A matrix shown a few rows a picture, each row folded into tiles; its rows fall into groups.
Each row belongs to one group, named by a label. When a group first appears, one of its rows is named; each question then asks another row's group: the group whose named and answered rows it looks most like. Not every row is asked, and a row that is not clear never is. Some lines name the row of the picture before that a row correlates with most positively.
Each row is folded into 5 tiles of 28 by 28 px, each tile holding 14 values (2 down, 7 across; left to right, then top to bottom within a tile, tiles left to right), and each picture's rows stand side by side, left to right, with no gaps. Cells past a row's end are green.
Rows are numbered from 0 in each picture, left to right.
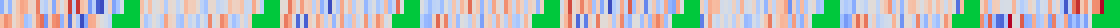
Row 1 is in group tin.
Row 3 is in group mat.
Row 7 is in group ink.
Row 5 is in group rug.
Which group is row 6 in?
mat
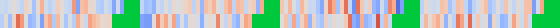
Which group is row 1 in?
mat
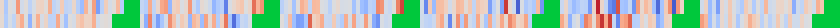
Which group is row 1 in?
ink
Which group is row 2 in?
ink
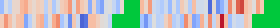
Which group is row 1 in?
tin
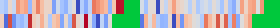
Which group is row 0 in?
ink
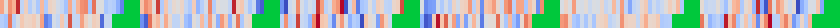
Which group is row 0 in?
rug
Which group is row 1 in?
rug
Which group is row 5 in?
tin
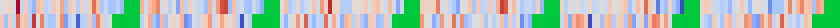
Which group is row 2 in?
mat
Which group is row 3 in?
rug
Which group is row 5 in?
tin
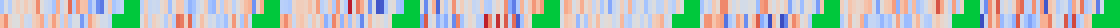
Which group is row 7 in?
rug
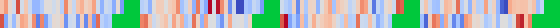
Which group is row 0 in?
rug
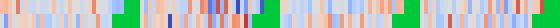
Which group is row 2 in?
tin
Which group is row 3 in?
ink
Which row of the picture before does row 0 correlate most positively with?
0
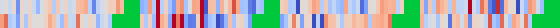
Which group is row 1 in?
rug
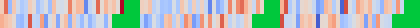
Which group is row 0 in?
ink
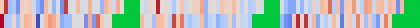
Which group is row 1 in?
rug
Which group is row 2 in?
mat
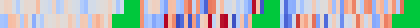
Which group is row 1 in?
tin
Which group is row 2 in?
mat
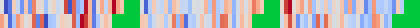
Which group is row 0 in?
mat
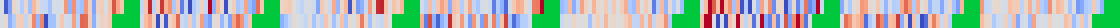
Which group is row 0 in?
mat
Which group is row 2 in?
tin
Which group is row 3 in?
ink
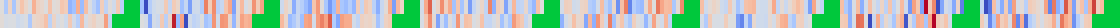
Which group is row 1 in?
mat
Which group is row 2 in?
tin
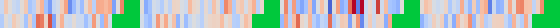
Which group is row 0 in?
tin
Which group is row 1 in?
mat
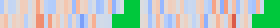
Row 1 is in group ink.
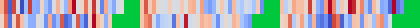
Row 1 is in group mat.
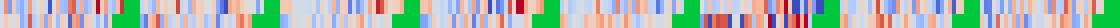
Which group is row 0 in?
ink
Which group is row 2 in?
tin
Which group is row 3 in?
tin
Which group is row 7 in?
mat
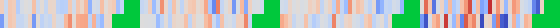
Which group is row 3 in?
mat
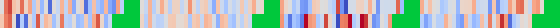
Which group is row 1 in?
ink
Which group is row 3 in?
tin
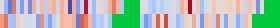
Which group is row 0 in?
mat
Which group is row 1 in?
mat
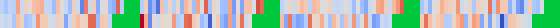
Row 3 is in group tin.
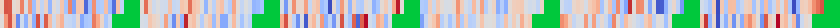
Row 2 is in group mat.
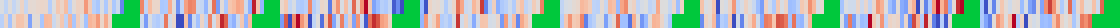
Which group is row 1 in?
tin
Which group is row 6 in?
ink
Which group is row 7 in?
mat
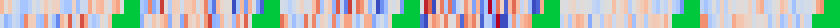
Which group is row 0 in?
tin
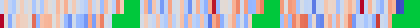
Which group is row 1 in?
ink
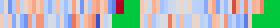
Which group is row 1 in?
ink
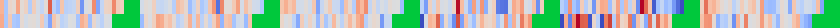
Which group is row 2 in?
rug
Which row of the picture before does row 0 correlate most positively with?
1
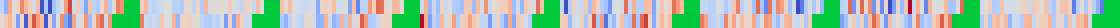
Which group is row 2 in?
tin
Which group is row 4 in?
mat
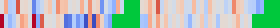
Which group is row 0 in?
rug
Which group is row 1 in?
rug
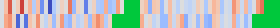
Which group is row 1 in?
ink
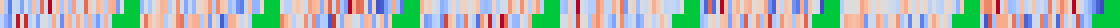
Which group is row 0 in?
mat
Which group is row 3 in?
tin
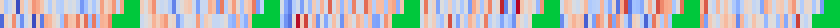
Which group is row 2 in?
mat
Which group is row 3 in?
ink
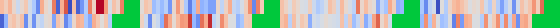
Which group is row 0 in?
tin
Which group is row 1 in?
tin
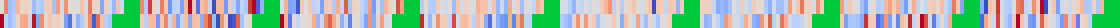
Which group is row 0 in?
rug
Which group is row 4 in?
mat
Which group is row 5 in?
tin
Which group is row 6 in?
tin
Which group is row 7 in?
rug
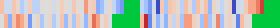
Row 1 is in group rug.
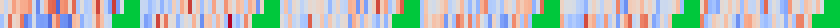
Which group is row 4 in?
tin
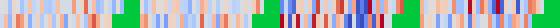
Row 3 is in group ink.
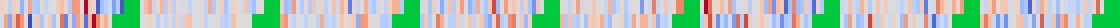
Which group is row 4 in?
ink
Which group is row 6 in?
ink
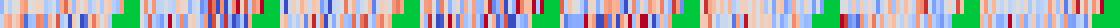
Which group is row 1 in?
ink
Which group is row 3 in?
ink
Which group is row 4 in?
tin
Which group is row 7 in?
ink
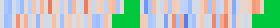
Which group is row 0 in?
mat
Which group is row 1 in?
mat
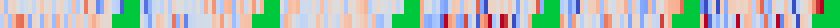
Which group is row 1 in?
mat
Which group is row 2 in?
rug
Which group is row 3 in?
tin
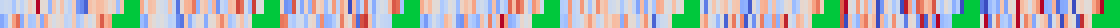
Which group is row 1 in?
tin
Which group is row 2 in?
mat
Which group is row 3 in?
tin
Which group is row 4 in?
ink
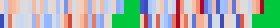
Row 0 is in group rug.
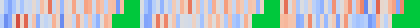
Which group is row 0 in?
mat
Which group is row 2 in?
ink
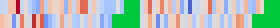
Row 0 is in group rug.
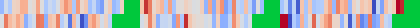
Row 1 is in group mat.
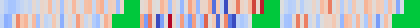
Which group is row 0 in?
mat
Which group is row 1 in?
ink
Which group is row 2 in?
mat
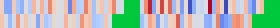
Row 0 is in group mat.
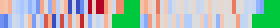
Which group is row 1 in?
rug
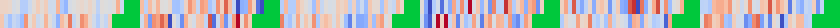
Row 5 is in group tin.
